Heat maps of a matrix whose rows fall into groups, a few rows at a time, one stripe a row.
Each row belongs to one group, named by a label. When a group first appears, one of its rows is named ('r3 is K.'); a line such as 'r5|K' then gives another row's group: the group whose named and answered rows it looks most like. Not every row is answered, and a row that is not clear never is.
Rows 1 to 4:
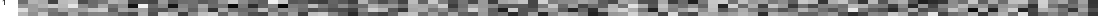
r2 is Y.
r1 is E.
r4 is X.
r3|Y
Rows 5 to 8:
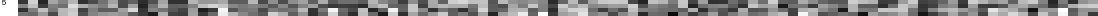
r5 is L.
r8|E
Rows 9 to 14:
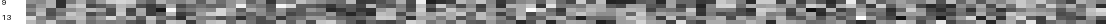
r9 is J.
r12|L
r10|E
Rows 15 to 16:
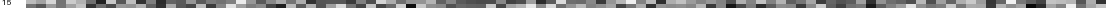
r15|Y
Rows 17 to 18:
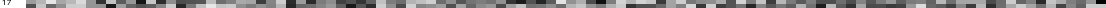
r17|Y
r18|L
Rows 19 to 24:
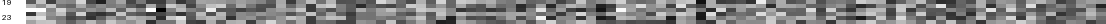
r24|J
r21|Y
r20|X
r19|L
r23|X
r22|L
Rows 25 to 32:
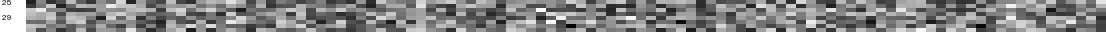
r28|J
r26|J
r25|L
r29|Y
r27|X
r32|J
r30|E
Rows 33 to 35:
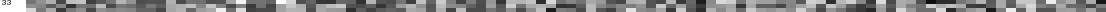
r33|E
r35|X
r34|X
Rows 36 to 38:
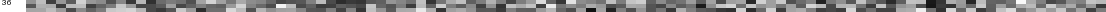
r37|E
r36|L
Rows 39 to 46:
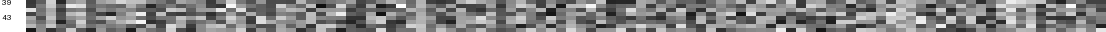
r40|E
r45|X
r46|L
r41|X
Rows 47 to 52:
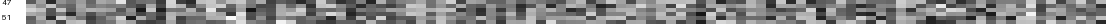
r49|Y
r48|X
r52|E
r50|X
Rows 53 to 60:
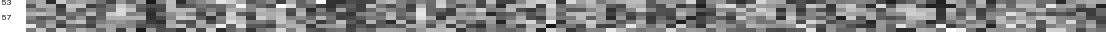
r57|J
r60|Y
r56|J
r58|E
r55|J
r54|E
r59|X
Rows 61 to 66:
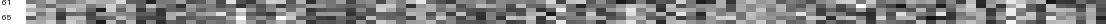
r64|X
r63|Y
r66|Y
